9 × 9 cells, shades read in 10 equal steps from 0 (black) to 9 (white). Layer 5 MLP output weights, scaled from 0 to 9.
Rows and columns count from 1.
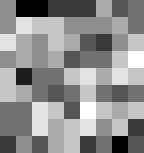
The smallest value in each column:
2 0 0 2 2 2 2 0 2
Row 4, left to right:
5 6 5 6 3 4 4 7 9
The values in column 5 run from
2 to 7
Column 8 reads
3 6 5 7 8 3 6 7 0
